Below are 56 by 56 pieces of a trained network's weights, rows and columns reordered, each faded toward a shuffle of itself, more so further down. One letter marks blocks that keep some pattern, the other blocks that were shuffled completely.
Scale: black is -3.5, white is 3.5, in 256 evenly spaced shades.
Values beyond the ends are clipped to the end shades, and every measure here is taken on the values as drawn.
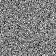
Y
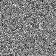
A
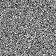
A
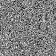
Y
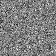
A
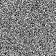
Y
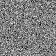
A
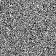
A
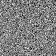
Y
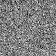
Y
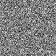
Y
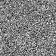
A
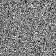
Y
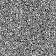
A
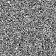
Y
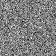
A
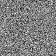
A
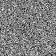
A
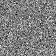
A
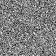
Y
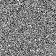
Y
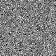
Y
